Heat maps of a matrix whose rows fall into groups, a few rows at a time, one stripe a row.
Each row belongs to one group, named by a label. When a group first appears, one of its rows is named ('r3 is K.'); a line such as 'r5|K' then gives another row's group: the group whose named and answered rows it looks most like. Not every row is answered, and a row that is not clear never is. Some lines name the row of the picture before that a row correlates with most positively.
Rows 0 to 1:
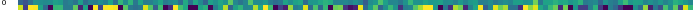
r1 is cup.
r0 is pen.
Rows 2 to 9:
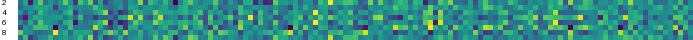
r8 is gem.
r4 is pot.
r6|pot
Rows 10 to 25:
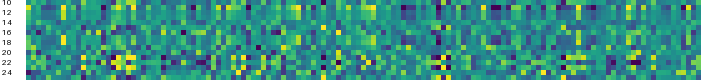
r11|gem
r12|gem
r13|gem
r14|cup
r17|gem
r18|gem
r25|pot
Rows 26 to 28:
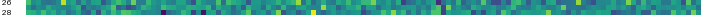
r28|cup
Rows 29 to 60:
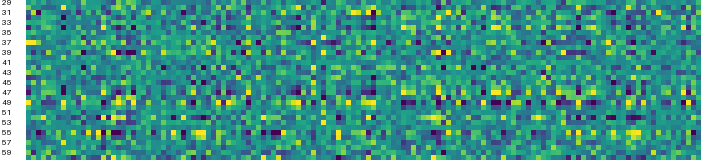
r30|gem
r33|cup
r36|pot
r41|pen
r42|cup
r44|pen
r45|cup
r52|cup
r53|pot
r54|pen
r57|gem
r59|cup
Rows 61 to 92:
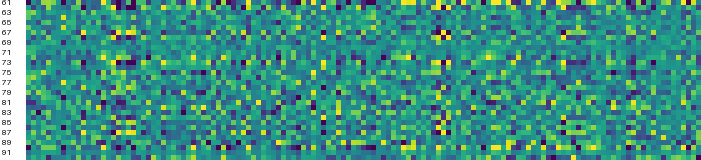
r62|pot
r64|gem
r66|gem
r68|pot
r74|pot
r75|cup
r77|gem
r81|pen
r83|cup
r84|pot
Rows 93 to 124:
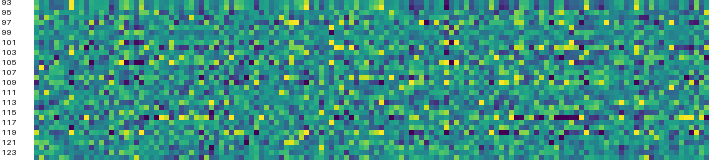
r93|gem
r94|gem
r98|pot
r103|gem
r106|cup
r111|cup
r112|gem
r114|pen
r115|cup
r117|pot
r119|gem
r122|cup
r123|cup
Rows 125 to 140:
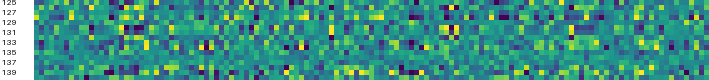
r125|pen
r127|gem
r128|gem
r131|pot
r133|pen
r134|pen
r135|cup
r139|pen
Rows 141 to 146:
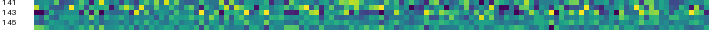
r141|cup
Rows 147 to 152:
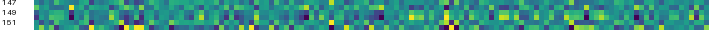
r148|gem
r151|pot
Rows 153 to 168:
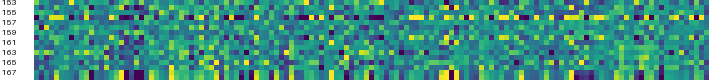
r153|gem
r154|pot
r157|pen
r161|pot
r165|pen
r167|pot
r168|pot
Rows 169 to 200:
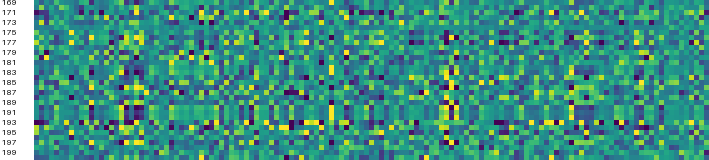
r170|cup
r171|pen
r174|pen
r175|gem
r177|gem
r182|pot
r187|pen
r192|pot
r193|pen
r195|gem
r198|cup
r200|pen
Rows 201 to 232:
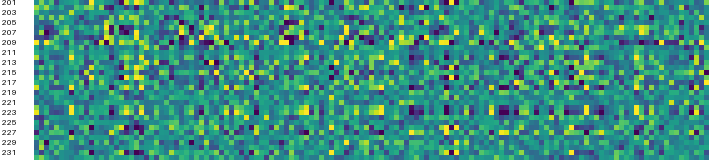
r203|gem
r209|cup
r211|gem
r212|gem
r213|pen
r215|pen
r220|pot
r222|gem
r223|gem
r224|pen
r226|pot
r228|gem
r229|cup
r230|cup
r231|pot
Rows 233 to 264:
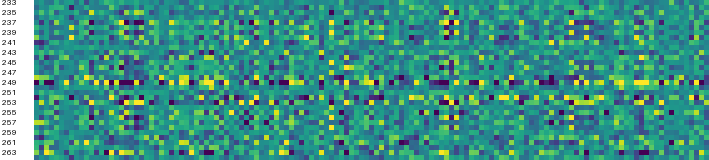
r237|pot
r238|gem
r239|pot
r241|pen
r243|cup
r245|pot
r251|cup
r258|pot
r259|cup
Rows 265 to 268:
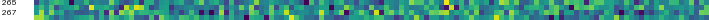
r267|cup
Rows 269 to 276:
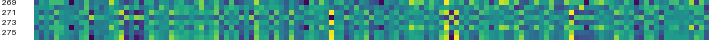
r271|pot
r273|pot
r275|pot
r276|pot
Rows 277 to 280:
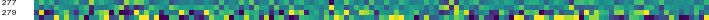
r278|pot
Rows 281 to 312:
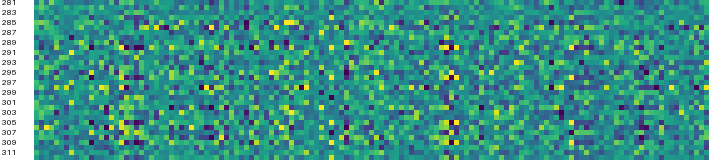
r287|cup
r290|pot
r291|gem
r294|cup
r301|gem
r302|cup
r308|cup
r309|pot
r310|pen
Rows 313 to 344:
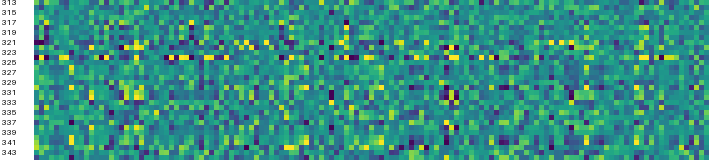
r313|cup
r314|pen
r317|cup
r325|cup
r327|gem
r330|gem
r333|pot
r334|cup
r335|pen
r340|gem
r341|gem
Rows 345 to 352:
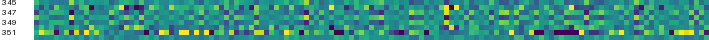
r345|gem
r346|pot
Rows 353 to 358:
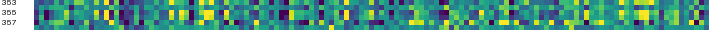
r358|pot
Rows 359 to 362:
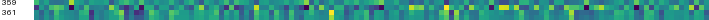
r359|gem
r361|pot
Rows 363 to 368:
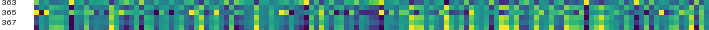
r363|gem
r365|cup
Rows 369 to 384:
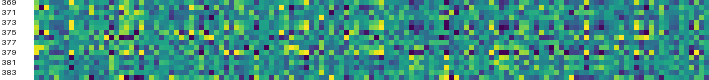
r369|gem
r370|cup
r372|cup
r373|gem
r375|cup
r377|cup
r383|cup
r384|pot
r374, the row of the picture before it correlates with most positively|363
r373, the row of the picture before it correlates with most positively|363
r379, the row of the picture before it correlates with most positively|363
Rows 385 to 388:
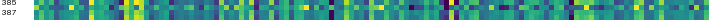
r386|gem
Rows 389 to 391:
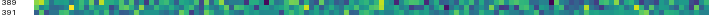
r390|gem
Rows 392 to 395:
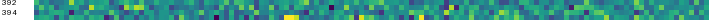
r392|gem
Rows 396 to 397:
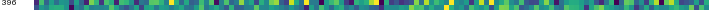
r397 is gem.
